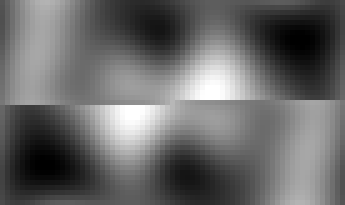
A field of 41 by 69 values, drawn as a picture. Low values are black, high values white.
On average the colour sits 40% of the way up the scale. It looks the same turned upside down. The centre is the ninth with the highest average. No lone cell stands out from its neighbours. There are no regular stripes.
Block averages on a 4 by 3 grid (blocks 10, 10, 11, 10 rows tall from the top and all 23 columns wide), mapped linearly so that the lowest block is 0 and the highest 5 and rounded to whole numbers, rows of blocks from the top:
3 1 0
4 5 2
2 5 4
0 1 3
